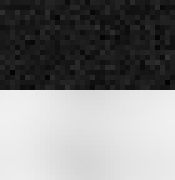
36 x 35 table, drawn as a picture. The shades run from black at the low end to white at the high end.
The table splits into 2 rows of 1 panel. Panel 1,1: very low, fine-grained, faint in contrast. Panel 2,1: very high, smooth, faint in contrast.
